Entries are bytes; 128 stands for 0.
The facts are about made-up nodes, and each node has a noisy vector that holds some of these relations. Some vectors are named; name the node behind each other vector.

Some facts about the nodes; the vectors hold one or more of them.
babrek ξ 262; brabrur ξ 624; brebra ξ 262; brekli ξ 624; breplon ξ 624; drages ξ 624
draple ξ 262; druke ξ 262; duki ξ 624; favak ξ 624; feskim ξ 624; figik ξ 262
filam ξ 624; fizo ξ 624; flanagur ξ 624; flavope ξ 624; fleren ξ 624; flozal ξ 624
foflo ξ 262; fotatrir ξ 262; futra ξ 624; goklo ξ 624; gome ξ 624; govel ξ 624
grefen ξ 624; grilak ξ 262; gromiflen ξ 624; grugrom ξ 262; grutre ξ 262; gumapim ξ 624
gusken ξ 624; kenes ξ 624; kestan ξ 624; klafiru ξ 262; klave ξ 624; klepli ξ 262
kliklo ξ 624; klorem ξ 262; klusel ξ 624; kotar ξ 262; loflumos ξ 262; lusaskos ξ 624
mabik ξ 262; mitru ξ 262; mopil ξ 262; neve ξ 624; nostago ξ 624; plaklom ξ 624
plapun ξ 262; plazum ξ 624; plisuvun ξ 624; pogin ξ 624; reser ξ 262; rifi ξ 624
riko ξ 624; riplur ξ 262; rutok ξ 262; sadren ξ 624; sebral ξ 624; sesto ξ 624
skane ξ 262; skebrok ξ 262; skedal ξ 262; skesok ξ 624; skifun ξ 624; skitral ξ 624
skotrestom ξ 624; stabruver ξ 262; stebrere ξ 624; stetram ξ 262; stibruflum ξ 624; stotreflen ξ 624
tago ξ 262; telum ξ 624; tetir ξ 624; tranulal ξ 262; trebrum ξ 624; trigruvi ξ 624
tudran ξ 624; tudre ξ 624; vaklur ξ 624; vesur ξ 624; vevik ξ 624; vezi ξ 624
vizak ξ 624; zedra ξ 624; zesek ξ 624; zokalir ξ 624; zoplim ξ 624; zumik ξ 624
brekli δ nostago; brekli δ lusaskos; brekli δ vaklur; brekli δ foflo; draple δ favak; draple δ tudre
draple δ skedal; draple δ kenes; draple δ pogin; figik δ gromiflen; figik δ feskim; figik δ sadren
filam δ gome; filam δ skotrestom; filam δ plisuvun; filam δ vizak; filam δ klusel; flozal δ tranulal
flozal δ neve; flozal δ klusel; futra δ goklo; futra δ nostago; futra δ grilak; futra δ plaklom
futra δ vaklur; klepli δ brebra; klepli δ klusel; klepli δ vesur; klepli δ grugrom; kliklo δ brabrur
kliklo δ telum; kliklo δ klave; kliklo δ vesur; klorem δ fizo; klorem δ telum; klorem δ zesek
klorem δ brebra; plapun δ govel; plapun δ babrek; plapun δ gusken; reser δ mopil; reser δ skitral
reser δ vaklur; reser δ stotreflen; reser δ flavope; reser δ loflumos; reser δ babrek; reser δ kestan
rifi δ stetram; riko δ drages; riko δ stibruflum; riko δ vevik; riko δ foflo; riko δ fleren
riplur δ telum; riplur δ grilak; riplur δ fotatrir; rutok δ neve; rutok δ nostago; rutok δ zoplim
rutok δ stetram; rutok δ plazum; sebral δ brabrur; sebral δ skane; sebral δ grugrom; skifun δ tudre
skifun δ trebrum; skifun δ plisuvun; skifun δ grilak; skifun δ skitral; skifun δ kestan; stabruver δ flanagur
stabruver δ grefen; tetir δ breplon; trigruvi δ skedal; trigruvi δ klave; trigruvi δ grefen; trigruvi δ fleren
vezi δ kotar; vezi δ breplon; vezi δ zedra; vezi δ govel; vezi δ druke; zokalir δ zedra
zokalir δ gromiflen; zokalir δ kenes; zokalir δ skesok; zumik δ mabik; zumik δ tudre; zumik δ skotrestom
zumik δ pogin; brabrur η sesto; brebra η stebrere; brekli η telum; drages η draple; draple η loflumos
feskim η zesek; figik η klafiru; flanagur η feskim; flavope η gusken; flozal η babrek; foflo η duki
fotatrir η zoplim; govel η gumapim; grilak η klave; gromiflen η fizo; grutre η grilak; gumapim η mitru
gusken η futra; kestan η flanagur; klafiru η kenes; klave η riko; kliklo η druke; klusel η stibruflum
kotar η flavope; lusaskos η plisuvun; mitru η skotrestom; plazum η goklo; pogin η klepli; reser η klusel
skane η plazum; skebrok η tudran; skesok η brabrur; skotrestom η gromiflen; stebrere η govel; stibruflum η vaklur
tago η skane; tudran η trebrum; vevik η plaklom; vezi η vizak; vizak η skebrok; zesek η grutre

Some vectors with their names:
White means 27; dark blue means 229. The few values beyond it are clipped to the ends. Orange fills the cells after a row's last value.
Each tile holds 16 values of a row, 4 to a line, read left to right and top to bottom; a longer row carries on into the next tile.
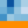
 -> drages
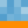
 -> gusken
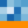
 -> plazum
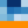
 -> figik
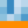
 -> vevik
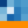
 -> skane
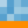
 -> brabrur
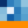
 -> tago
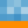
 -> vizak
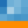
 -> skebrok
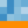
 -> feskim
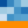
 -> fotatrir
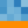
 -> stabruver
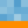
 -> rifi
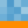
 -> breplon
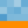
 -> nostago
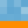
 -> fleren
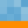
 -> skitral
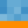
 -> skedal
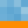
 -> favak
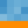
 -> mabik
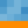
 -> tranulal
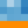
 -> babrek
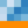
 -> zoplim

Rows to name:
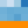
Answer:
fizo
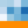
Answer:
klusel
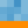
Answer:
zokalir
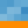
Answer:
grugrom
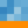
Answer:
grutre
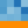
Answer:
klorem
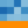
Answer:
draple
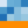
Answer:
duki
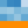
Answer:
flozal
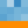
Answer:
skifun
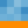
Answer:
stetram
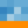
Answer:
grilak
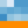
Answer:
futra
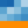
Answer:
brebra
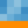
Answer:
mitru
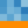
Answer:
plapun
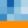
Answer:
kestan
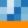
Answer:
goklo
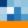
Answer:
lusaskos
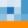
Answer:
plaklom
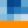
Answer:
klafiru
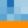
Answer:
skesok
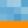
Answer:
skotrestom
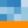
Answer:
brekli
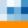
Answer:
vaklur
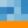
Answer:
loflumos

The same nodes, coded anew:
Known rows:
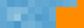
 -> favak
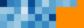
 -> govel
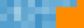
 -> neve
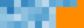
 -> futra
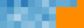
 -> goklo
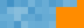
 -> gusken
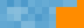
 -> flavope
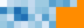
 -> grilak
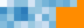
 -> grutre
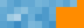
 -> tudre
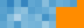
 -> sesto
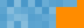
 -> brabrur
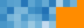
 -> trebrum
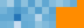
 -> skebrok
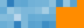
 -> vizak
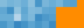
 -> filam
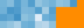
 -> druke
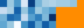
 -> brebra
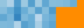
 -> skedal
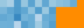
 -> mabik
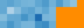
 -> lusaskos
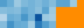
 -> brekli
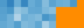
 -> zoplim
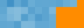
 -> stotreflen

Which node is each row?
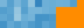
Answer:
klusel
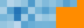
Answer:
riplur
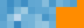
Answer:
kenes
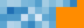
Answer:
klepli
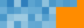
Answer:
telum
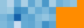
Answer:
fotatrir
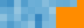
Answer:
nostago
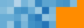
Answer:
kliklo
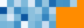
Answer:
klave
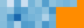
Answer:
figik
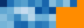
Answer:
gromiflen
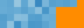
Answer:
sebral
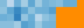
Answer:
stabruver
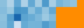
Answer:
foflo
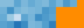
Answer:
zumik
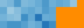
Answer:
pogin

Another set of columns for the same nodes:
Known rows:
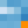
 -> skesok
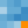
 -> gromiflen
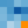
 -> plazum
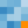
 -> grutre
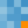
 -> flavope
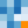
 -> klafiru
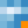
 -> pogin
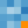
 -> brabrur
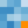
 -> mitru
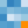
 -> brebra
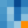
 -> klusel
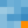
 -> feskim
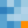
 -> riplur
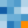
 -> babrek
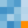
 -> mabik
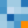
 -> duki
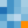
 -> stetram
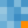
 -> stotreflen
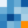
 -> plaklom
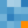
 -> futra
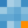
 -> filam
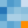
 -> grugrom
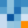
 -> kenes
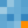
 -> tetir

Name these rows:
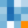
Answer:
plisuvun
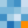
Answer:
kotar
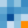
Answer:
zoplim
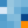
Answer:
vezi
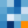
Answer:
reser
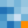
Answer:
rutok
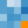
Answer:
riko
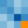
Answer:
trebrum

